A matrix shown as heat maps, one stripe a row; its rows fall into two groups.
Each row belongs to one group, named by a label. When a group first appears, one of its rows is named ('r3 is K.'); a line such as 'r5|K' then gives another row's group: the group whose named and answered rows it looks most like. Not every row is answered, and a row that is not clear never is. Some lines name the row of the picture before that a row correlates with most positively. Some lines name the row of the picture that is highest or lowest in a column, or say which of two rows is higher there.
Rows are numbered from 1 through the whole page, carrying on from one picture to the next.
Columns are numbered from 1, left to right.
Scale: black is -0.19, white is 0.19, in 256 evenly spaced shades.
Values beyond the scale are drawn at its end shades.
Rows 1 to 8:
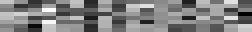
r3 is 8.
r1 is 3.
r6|8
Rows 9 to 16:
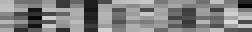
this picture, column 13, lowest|13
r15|3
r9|8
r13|3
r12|3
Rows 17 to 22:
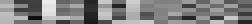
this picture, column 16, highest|22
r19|8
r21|3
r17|8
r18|3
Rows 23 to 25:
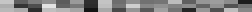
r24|8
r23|8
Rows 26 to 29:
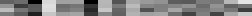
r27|8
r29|3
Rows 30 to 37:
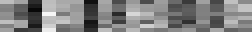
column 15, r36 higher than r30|No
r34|3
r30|3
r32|3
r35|3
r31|3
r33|3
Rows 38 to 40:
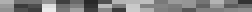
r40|3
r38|8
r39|8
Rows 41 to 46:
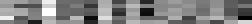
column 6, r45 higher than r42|Yes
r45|8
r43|8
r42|8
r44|8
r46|3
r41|8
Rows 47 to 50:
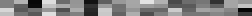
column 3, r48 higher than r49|No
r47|3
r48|3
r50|8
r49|8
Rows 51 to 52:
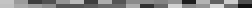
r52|8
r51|3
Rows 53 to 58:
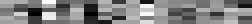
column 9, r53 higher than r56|No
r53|8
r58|3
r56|3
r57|3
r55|3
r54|8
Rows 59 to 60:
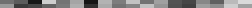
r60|3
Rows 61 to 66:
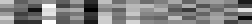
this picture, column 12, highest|63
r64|8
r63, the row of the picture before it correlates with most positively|59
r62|8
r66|8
